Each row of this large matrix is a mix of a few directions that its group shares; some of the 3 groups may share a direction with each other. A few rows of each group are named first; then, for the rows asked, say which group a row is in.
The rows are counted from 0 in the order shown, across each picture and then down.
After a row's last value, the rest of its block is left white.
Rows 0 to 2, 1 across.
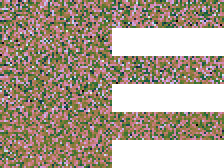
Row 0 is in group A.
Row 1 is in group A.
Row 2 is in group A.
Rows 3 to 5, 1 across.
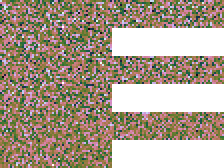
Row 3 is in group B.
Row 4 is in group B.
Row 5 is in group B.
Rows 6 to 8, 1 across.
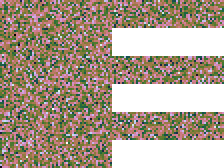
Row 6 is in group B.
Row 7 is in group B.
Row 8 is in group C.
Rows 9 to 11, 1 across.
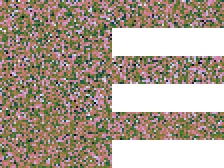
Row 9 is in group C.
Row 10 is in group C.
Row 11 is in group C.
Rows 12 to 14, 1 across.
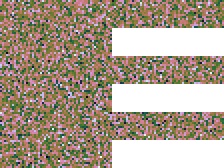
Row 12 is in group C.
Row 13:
C
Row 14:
B
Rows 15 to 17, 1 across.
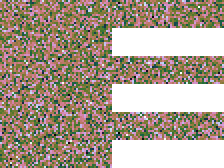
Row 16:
B
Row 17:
B
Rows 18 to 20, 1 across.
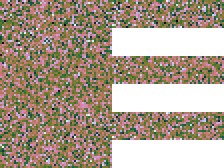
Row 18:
C
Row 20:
C
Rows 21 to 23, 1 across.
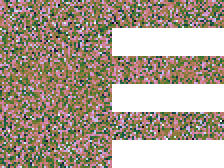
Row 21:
C
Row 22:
C
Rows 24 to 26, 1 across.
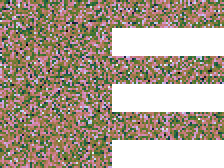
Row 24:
C
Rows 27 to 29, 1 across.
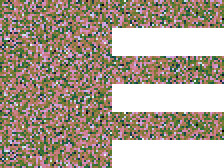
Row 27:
A
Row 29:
A
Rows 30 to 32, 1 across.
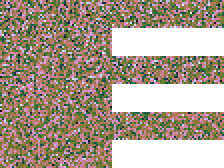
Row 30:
C
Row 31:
C
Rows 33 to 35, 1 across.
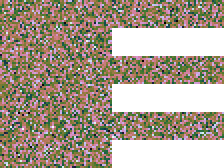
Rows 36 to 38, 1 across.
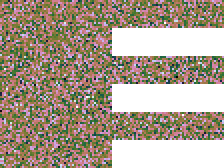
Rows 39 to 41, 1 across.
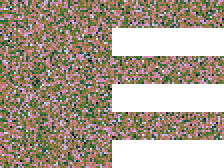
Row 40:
B
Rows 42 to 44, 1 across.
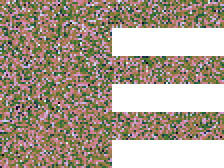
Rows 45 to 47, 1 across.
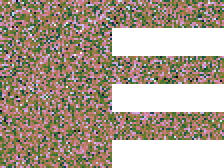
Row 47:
B
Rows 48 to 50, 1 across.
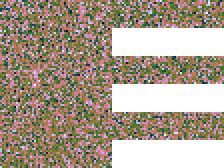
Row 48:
C
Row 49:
B
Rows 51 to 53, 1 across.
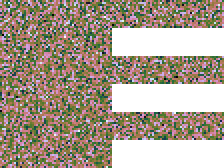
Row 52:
A
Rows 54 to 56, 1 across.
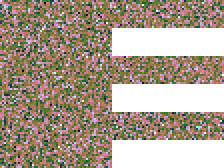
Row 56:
B
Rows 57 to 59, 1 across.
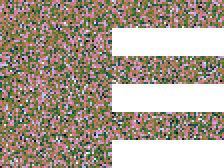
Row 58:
C
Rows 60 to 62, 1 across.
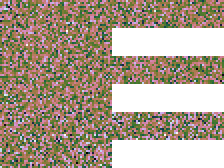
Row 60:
C
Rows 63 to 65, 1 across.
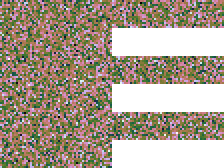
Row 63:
C
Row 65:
C
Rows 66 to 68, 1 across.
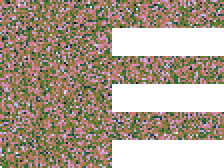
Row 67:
C
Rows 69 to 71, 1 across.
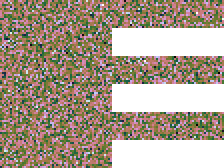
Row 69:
A
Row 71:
A
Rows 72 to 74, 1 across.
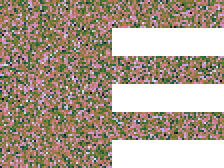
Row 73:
A
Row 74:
A
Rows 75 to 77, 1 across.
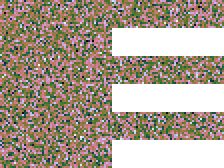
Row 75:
A
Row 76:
B
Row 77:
C
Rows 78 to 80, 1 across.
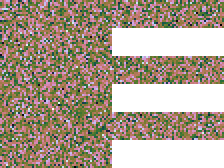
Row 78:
A
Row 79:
B
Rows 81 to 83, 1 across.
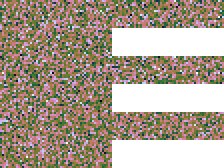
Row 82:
B
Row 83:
A
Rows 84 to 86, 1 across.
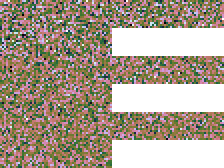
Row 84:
A
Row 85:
B
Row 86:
B
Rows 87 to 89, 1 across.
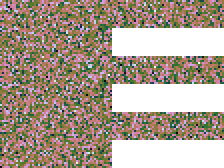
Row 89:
A
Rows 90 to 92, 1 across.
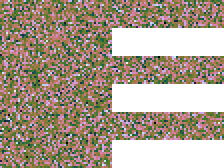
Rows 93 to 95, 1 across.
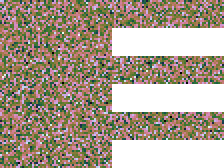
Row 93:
B
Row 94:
B
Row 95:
B
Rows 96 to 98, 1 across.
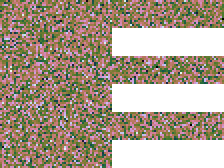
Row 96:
A
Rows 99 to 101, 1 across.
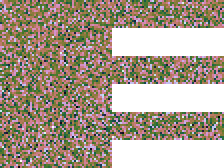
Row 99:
B
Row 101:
C
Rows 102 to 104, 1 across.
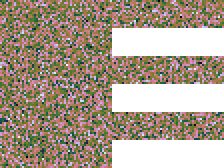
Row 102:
B
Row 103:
A
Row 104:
A
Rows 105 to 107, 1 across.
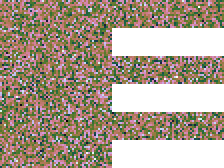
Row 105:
C
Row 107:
A
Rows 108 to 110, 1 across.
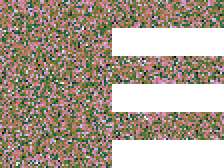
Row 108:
C
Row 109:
B
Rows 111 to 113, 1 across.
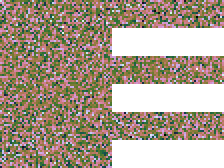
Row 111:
B
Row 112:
A
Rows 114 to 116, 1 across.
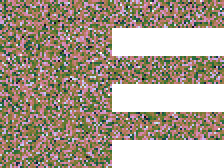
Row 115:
C
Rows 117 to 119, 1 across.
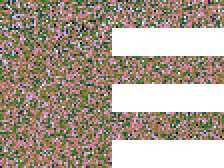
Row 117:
C
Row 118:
B
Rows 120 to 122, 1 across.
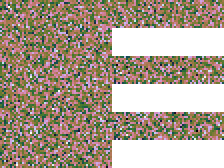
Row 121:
B
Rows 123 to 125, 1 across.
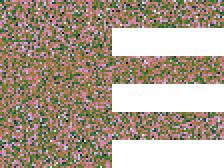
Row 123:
B
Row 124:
B
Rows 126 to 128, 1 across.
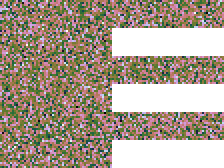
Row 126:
C
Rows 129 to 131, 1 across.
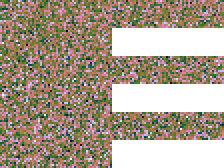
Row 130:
C
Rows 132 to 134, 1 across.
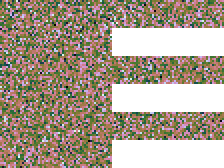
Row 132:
C
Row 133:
C
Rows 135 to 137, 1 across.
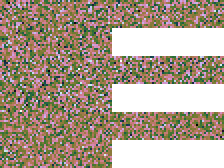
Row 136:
B
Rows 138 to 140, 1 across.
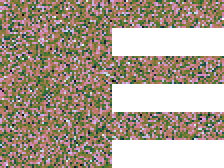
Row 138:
A
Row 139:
C
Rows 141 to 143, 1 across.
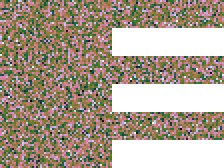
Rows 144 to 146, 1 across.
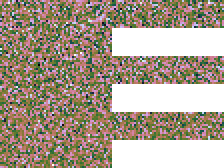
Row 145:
B
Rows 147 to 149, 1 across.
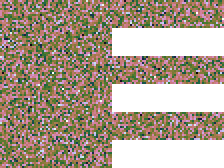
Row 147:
A
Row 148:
B
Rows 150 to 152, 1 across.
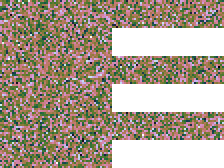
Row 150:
C
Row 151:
C
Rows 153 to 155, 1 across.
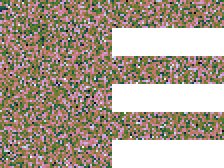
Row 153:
A
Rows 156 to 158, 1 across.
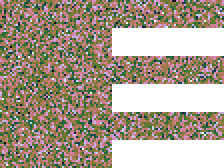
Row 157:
C
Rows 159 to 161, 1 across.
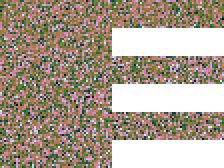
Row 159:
A
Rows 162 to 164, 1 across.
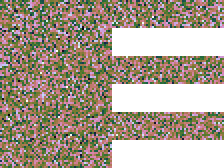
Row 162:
C
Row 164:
C
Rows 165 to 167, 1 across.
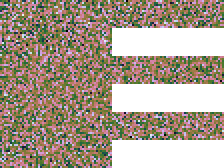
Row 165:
A
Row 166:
A
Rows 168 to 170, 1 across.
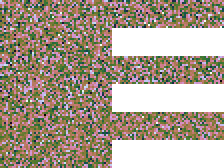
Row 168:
B
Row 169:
A
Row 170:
B
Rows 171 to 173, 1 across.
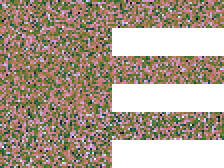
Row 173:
C
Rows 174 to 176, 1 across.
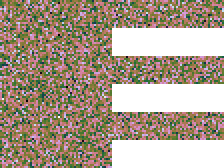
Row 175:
A
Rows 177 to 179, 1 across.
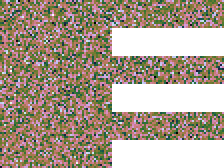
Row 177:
C
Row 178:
B
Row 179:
A
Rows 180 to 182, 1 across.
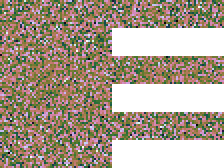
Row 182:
A
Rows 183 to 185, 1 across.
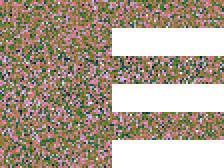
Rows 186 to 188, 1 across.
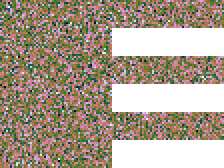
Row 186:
C
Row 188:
B
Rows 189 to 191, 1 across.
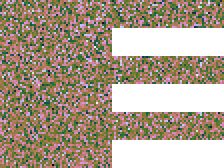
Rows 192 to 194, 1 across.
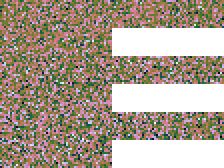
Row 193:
B
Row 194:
C
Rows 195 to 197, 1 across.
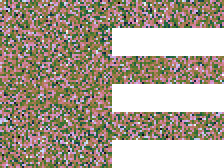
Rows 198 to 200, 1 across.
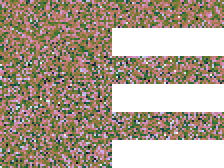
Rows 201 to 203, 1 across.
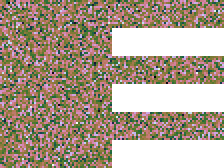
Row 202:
B
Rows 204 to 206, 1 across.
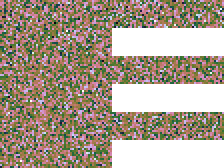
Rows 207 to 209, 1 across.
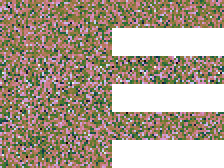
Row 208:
B
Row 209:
A
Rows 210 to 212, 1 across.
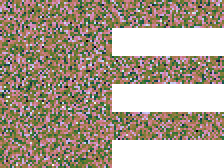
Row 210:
C
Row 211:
C
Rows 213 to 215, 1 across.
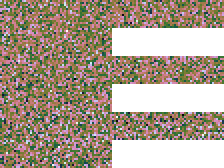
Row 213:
C
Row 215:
B
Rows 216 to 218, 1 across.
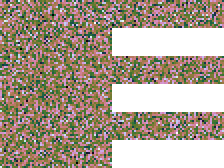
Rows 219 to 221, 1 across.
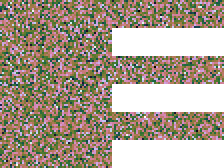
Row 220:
C
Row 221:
B
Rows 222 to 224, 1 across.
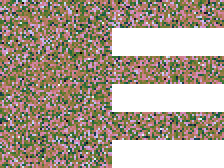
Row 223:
C
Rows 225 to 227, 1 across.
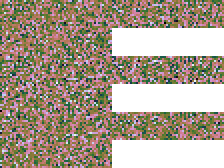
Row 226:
C
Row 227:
C
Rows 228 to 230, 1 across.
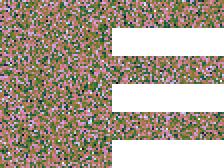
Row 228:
C
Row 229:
A
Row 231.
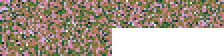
